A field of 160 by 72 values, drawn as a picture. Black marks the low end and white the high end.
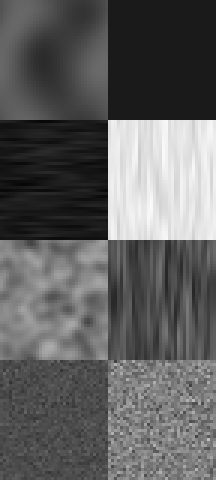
It is made of 4 by 2 panels. Panel 1,1: low, smooth. Panel 1,2: very low, flat. Panel 2,1: very low, streaked across, faint in contrast. Panel 2,2: very high, streaked downward, faint in contrast. Panel 3,1: middling, blotchy. Panel 3,2: low, streaked downward. Panel 4,1: low, fine-grained, faint in contrast. Panel 4,2: middling, fine-grained.
